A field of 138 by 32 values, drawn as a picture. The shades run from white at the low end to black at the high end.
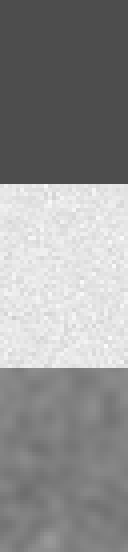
The table splits into 3 rows of 1 panel. Panel 1,1: high, flat. Panel 2,1: very low, fine-grained, faint in contrast. Panel 3,1: middling, blotchy, faint in contrast.
